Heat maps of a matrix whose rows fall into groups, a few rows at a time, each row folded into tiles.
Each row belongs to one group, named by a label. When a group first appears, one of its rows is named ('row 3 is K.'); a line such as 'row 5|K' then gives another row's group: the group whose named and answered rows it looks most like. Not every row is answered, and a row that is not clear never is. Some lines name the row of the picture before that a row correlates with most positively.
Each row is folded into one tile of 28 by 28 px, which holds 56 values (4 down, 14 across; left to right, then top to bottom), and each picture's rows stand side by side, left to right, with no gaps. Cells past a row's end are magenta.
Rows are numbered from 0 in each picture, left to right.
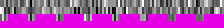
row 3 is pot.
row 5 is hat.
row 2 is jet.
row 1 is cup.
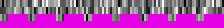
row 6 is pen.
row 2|hat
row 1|jet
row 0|cup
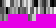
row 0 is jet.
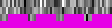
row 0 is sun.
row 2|jet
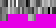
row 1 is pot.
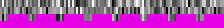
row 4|jet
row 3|jet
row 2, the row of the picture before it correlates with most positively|0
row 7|jet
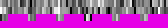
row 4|hat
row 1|cup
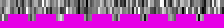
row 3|cup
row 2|hat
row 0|pen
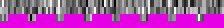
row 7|pen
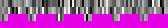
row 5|hat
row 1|pen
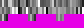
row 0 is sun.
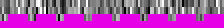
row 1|sun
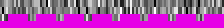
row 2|hat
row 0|pen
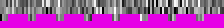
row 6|jet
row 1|jet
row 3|sun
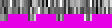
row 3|pot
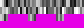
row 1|sun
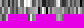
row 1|pen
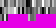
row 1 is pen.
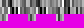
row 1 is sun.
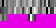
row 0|cup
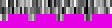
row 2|jet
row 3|cup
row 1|hat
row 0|pot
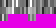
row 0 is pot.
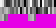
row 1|hat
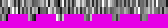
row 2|pot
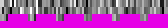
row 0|hat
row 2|hat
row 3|cup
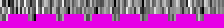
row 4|cup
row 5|cup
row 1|cup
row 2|pot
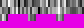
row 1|hat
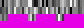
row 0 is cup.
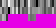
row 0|sun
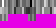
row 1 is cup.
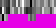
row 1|cup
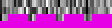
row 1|jet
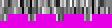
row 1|cup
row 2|jet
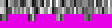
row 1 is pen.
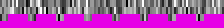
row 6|jet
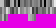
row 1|pot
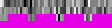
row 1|cup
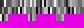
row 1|pot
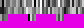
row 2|pot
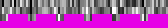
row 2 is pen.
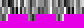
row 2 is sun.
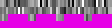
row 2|pot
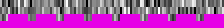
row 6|jet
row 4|sun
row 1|cup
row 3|cup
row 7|sun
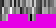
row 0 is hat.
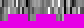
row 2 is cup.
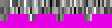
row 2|jet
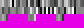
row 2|sun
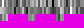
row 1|sun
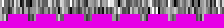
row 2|pen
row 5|sun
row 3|jet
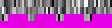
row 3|hat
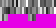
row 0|pot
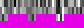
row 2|pot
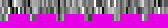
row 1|pen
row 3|sun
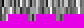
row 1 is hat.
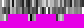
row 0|hat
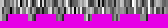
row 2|sun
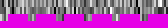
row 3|jet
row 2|sun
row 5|jet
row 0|pot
